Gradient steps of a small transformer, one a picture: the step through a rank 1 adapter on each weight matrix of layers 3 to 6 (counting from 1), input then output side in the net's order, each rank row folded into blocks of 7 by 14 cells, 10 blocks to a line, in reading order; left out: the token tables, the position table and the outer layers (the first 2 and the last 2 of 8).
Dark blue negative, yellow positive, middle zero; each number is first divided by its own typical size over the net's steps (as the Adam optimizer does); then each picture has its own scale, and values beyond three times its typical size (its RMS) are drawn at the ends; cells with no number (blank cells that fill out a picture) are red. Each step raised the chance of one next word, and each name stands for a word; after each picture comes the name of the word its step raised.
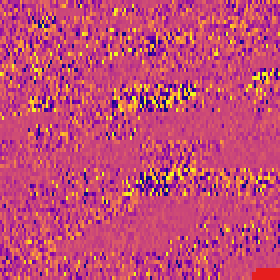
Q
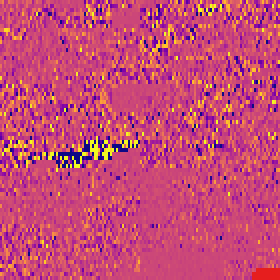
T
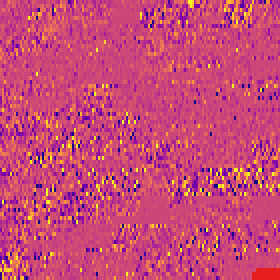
T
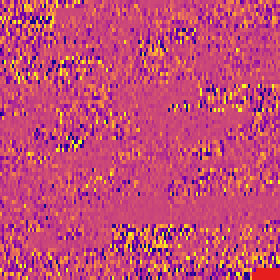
Q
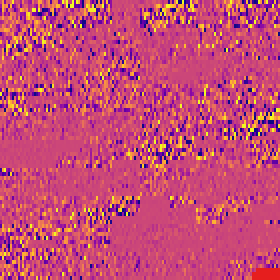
T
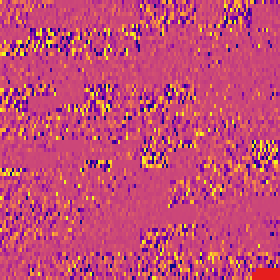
T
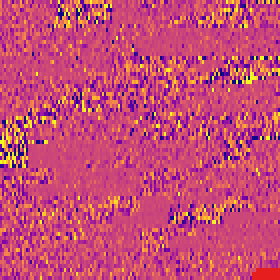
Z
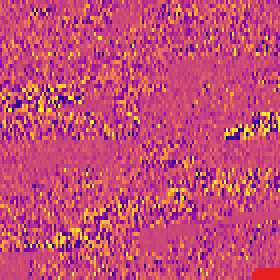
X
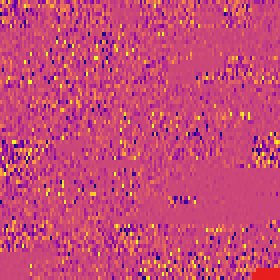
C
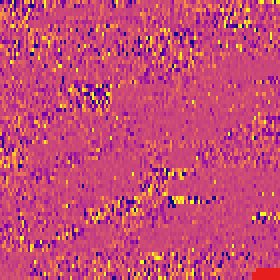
C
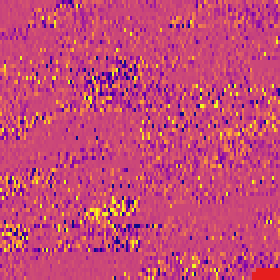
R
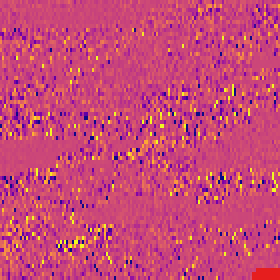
R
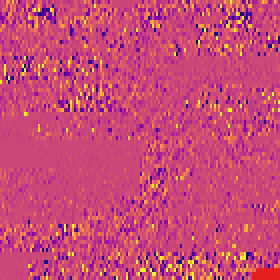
C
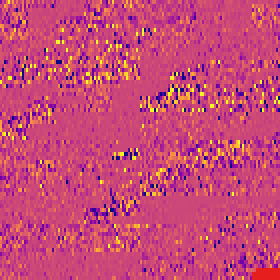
R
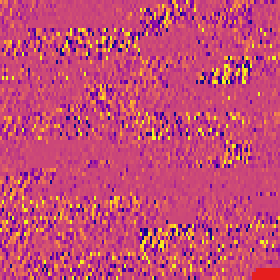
Z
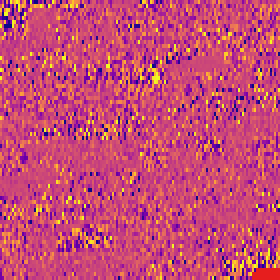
X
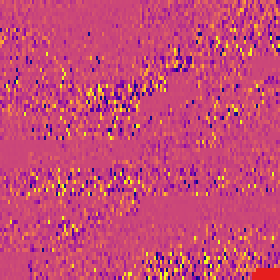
C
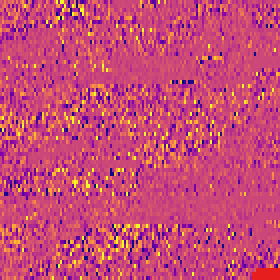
R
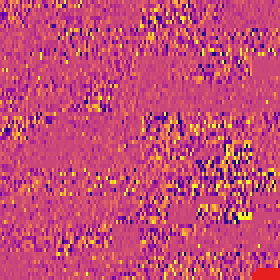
Z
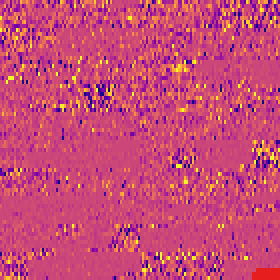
C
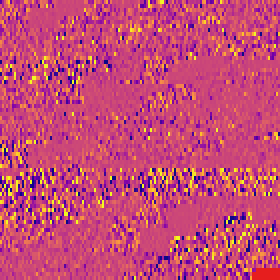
Q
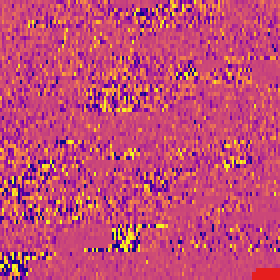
Q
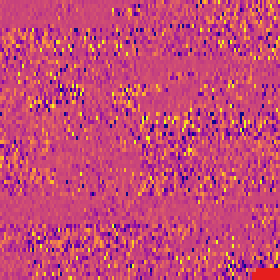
R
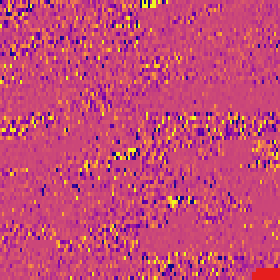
R
